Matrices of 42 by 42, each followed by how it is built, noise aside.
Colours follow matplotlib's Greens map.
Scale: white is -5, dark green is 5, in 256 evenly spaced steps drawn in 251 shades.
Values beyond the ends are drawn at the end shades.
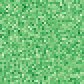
noise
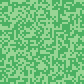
noise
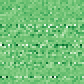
uneven rows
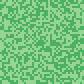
noise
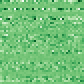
uneven rows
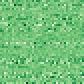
uneven rows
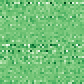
uneven rows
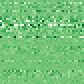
uneven rows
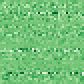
uneven rows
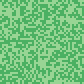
noise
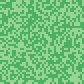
noise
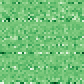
uneven rows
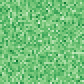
noise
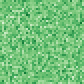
noise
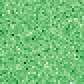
noise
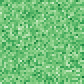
noise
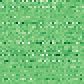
uneven rows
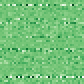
uneven rows
